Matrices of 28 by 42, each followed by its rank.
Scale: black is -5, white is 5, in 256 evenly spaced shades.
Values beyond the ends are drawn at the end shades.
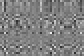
three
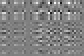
two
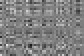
three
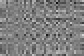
three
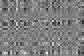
three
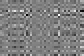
two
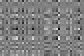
two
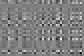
two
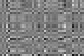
two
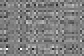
three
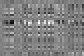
two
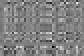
three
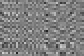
three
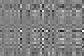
two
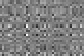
three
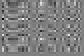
two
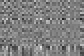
three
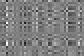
two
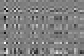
two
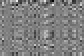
three
